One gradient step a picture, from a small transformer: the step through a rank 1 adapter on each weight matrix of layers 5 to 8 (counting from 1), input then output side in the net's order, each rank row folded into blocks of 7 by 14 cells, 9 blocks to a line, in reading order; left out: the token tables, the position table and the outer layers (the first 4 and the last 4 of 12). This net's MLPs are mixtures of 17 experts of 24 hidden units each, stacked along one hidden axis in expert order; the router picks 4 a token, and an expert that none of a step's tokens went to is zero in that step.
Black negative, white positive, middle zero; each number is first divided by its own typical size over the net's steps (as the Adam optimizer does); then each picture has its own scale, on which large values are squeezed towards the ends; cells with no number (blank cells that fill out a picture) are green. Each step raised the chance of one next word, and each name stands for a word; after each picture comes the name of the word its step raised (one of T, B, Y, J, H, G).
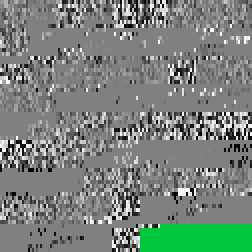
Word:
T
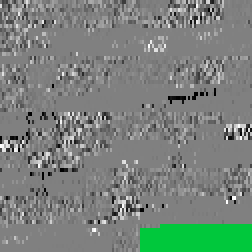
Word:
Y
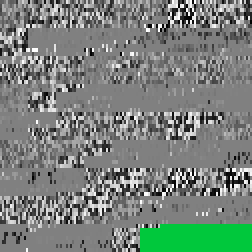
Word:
T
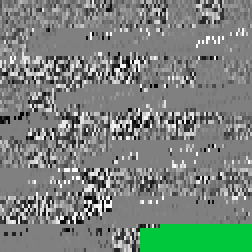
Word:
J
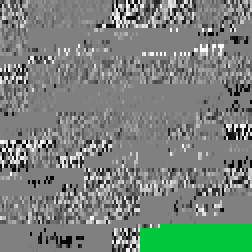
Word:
T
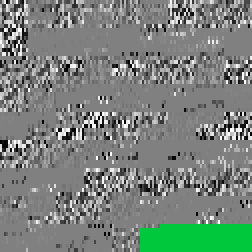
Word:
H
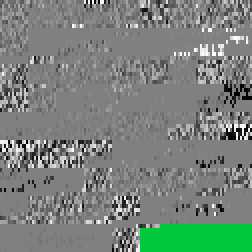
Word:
Y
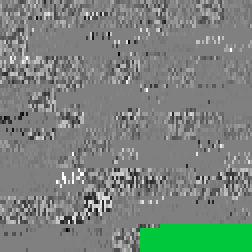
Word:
J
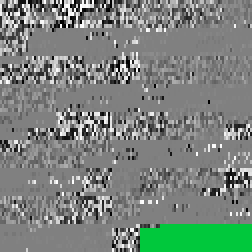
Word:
H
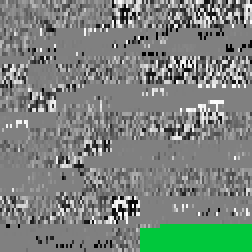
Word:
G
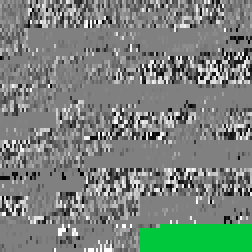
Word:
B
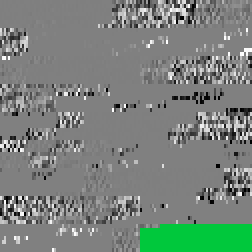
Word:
Y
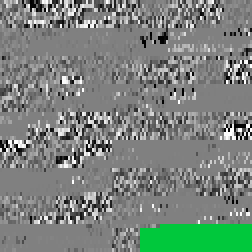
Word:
H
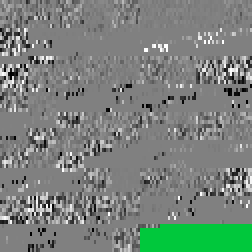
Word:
J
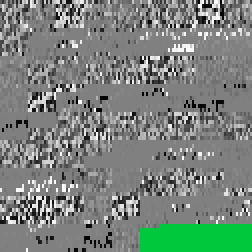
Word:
J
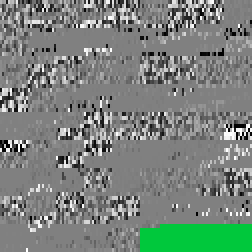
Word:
H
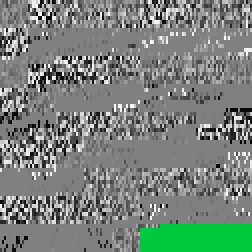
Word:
J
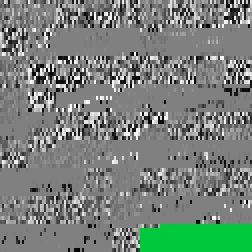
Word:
T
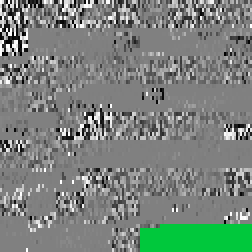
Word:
H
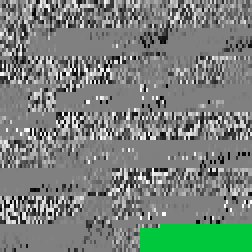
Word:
T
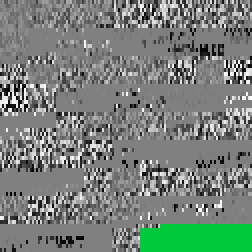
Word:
T
